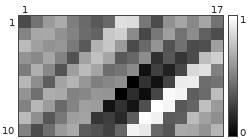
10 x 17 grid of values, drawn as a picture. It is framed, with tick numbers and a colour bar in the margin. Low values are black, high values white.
The bottom right is the ninth with the highest average. Neither half mirrors the other. The top left is the smoothest part. No single row or column stands out from its neighbours. The grain runs diagonally up to the right.
